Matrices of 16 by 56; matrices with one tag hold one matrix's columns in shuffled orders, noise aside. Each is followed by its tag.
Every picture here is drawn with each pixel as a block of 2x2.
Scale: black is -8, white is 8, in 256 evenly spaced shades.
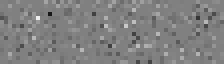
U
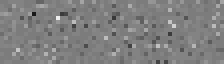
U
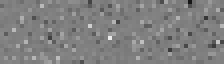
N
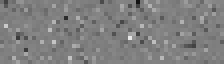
N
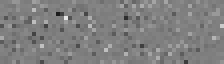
U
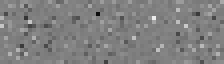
U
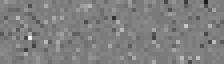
N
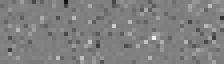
N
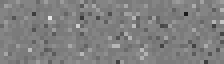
U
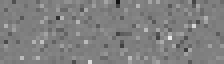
N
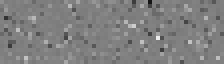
N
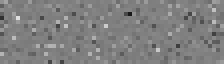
U
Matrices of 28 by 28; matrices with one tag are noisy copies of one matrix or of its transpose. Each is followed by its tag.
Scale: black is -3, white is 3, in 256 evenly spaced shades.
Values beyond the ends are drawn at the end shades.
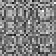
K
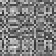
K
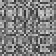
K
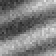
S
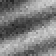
S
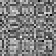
K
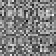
K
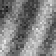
S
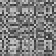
K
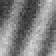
S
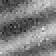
S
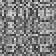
K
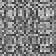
K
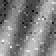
S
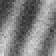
S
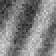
S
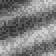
S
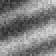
S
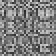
K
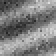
S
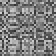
K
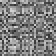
K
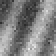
S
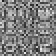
K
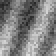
S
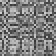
K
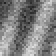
S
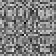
K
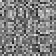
K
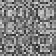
K
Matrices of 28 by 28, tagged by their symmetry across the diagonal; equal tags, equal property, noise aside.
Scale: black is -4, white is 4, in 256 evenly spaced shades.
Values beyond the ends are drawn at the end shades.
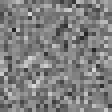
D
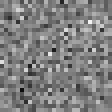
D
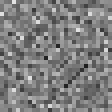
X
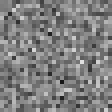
D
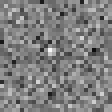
X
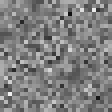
X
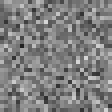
D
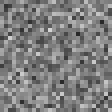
X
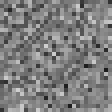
X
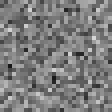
X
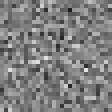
D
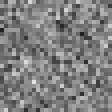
D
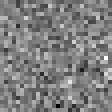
D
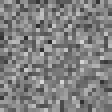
X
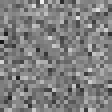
D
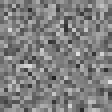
D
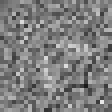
X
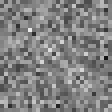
X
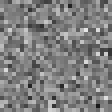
D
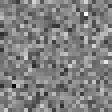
D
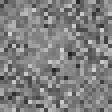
X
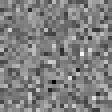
D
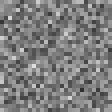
X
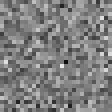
D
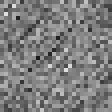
X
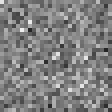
X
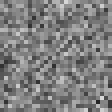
D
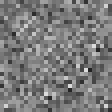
X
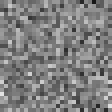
D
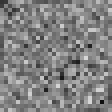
X
